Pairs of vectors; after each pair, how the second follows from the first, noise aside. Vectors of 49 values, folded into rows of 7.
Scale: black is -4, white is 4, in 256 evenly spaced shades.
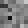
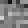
shuffled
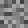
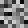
scaled up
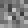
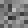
sign-scrambled
